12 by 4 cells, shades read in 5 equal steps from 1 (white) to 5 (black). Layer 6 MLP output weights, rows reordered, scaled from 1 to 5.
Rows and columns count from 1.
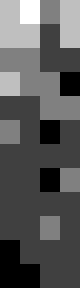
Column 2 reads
1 2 3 3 4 4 4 4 4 4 4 5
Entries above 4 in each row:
0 0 0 1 0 1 0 1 0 0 1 2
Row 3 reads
3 3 4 4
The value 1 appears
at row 1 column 2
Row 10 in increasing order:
3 4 4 4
